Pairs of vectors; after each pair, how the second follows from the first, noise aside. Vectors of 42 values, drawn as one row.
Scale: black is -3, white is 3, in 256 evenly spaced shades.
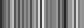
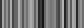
sign-scrambled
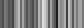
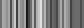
reversed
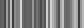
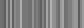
shrunk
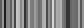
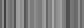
shrunk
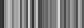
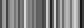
reversed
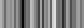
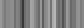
shrunk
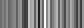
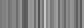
shrunk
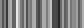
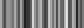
reversed
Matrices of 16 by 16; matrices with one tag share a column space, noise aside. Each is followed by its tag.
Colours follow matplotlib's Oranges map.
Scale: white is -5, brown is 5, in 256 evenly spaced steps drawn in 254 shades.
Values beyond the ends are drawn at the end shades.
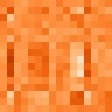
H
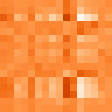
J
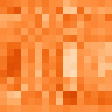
H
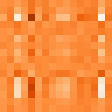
J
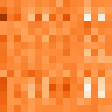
J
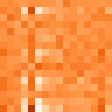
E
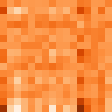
E
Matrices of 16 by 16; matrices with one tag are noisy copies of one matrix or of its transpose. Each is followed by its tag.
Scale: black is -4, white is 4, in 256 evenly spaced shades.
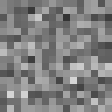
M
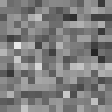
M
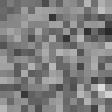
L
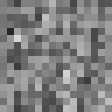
M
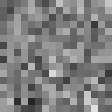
L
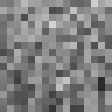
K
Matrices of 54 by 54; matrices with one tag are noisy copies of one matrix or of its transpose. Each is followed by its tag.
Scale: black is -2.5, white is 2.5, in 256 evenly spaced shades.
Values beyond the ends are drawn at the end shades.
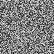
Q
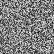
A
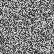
A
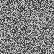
Q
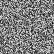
A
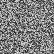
A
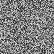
Q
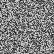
A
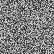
Q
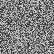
Q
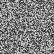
A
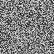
Q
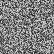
A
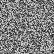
A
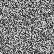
A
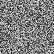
Q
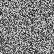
A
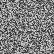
A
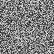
Q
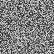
Q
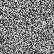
A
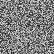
Q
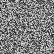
A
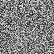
Q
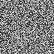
Q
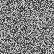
Q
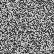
A
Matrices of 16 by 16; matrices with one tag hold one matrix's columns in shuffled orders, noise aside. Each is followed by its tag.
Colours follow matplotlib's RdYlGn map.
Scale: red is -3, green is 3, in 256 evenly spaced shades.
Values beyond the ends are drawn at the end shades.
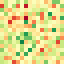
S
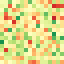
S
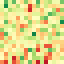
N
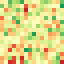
N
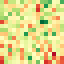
N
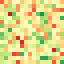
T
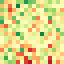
N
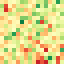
N
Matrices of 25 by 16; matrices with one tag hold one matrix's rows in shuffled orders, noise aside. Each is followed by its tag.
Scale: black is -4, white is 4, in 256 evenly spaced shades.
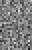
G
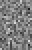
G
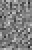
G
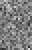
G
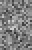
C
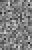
G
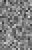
G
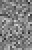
G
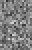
C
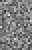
G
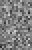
G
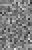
G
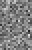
G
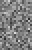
G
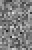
C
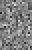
G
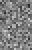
G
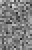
C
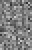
G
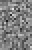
C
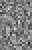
G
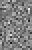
G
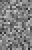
G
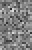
C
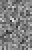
C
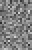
G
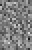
G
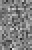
C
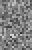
C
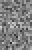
C
